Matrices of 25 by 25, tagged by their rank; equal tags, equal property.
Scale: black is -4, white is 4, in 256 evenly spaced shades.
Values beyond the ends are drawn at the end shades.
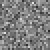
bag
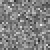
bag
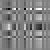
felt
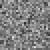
bag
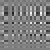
felt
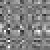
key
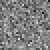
bag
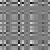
felt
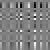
felt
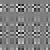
felt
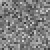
bag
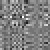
key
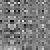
key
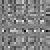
key
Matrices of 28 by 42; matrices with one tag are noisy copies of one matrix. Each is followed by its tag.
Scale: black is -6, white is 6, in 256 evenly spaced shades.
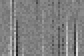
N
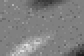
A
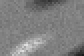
A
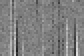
N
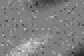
A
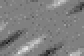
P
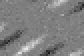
P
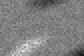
A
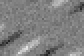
P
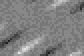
P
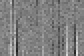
N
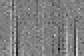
N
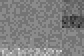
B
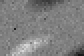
A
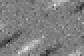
P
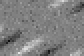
P
